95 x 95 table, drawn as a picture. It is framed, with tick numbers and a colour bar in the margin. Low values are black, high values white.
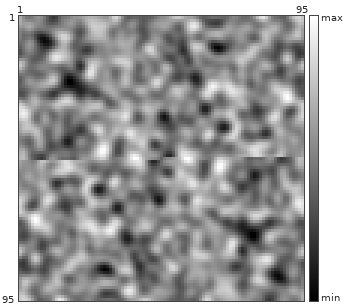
There is no overall slope. A half turn leaves it unchanged. No single row or column stands out from its neighbours. The histogram is bell-shaped. The field is mottled with small blotches.
